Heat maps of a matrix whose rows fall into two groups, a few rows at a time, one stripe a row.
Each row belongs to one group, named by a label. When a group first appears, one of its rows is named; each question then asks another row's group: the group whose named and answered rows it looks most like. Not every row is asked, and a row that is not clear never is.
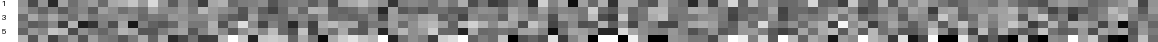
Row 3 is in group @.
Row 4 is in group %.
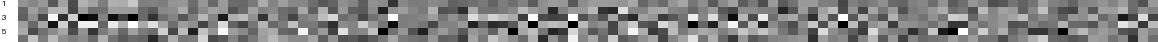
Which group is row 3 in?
%
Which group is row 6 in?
%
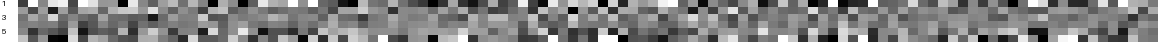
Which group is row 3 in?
%
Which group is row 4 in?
%
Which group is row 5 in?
%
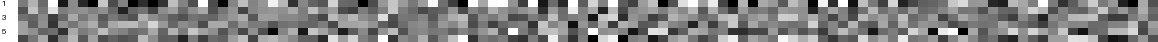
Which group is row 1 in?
%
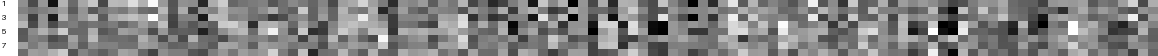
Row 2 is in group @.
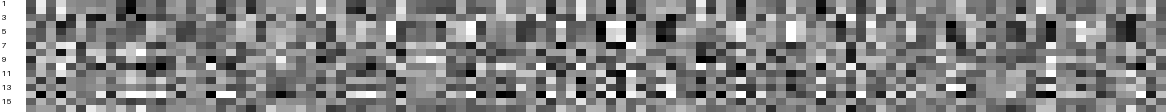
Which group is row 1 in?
%
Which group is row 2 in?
%
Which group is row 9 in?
@
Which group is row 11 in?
@
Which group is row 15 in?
%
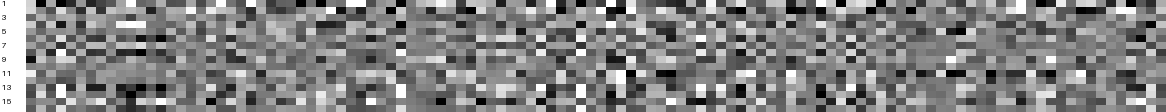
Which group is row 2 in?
@
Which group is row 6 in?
%
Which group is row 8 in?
%
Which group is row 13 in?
%
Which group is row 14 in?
%
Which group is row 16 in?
%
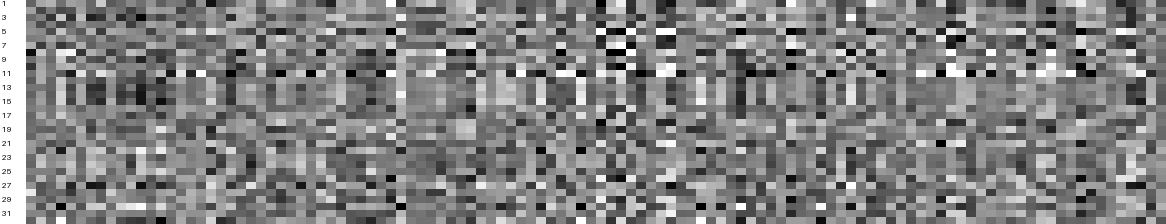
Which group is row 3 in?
%
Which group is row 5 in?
@
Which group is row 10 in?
@
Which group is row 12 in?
%
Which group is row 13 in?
%
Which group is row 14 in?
%
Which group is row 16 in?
@
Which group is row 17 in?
%
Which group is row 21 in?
@
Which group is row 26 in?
@
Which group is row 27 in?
%
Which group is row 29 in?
@
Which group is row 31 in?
@
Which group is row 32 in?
%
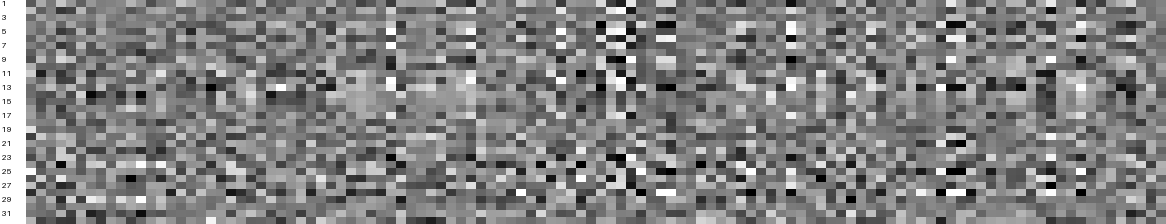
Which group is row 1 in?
@
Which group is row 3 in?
@
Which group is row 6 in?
@
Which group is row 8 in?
%
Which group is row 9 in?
@
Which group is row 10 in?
@
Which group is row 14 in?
%
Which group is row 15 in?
%
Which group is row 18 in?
%
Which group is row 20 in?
@
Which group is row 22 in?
%
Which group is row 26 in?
%
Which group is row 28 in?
@
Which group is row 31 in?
%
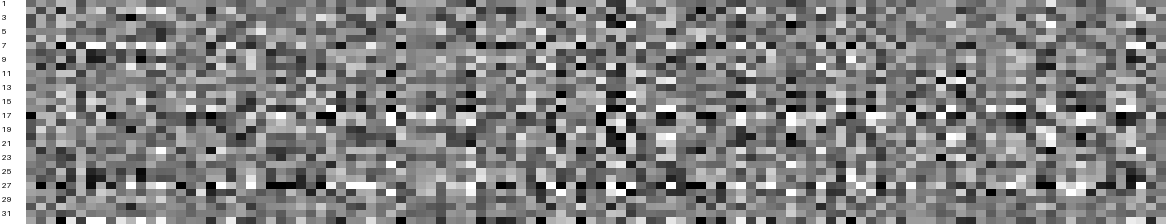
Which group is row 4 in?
@
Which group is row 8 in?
%
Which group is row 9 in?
%
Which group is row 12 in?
@
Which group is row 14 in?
@
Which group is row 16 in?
@
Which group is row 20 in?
@
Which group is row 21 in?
@
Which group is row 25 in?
%
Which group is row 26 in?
%
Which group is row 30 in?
%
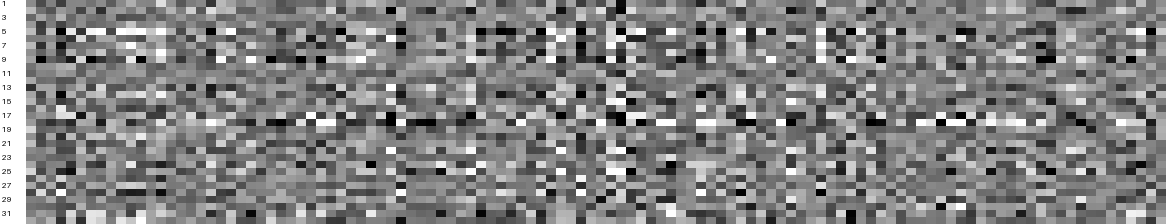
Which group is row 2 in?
@
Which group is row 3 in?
%
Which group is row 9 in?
%
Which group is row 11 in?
@
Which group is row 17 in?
@
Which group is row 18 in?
@
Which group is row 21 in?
%
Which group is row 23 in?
@
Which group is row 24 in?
%
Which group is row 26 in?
%
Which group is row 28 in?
%
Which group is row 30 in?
@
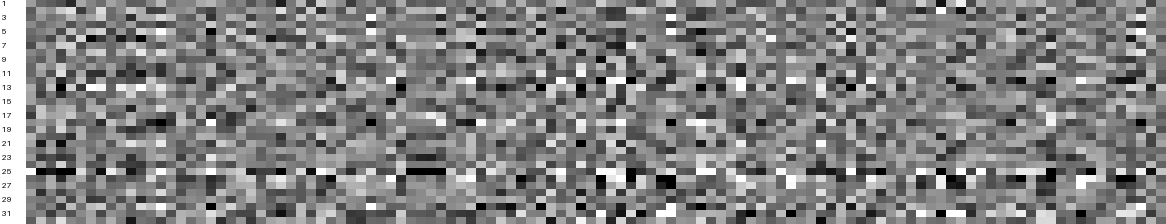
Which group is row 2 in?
@
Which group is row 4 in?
%
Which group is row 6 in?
%
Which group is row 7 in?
@
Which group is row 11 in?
%
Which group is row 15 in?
@
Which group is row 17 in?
@
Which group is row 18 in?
%
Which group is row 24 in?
%
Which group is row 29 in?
%
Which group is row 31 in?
@
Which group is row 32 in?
%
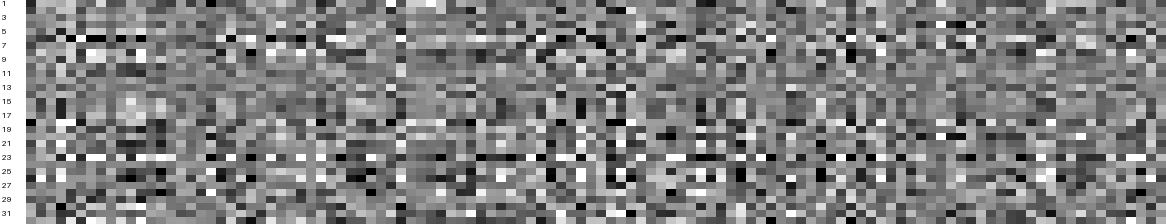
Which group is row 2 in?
@
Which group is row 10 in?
%
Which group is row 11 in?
%
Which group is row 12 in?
@
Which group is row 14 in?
@
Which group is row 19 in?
%
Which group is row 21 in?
%
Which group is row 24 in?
@
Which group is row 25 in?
%
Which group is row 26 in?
%
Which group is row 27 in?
@
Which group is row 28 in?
%
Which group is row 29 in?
%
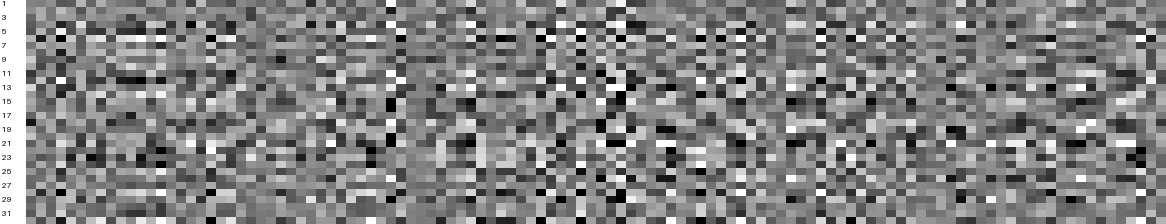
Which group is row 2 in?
@
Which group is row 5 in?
%
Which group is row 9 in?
@
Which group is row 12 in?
%
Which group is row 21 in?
@
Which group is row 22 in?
%
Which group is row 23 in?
%
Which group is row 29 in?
@
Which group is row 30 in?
%
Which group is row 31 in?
%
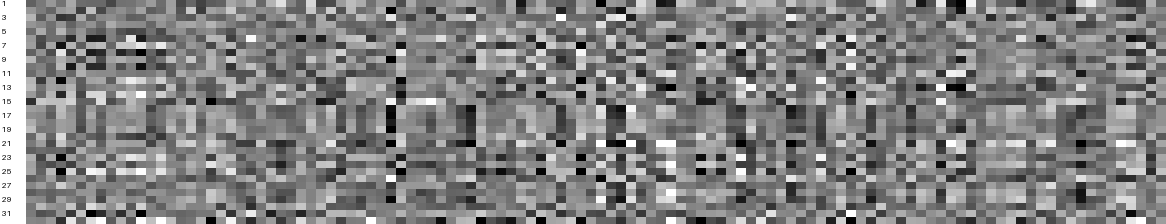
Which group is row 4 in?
@
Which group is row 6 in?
%
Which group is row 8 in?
%
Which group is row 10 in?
%
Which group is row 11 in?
@
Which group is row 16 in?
@
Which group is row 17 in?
@
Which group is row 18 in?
@
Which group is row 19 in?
@
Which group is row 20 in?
%
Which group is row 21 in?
@
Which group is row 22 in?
@
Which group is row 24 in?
@
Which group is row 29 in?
@
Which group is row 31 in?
%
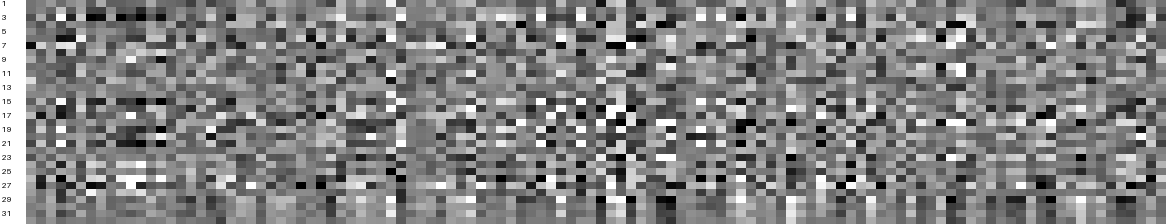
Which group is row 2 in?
%
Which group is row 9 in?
%
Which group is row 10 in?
@
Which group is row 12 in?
@
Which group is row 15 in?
%
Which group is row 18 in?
@
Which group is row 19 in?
%
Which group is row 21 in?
%
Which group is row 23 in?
@
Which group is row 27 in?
%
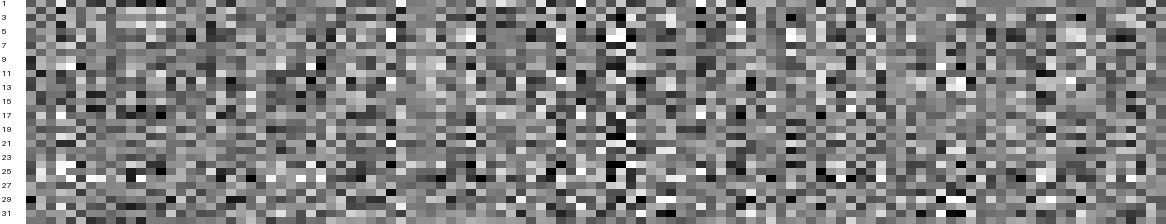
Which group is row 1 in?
%
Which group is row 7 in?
@
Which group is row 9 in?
@
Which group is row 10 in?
@
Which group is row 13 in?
@
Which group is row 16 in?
%
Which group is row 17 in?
%
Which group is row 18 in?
@
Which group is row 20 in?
@
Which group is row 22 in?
@
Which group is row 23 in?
%
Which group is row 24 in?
@
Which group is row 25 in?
%
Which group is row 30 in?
%
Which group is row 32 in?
%
